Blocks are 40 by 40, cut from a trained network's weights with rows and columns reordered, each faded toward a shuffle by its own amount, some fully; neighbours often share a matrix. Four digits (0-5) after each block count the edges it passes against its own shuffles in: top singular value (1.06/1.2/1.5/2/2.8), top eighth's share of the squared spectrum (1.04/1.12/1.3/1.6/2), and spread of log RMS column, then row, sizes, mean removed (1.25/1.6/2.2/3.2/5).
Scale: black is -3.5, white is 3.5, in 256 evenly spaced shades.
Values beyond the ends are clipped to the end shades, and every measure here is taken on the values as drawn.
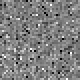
1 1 0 1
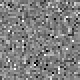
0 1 0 0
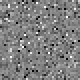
0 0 0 0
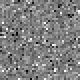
0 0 0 0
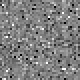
0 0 0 0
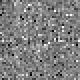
1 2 0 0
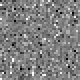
0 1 1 0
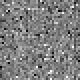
1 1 0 1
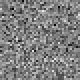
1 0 0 0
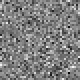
2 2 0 0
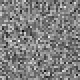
0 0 0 1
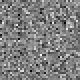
2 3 0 1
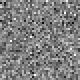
0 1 0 0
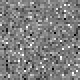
0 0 0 0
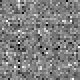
2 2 1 0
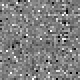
1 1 1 0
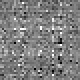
3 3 3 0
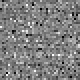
1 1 1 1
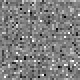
1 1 1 0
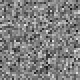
2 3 1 0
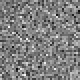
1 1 0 0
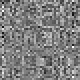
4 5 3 2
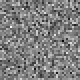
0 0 0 0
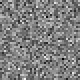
1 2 0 0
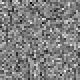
1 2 0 0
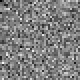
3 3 0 0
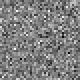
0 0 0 0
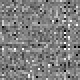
2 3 2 0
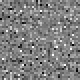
0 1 1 0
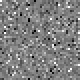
0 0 0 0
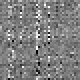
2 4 3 0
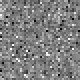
1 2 1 0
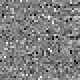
2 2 1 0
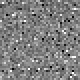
1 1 0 0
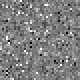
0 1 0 0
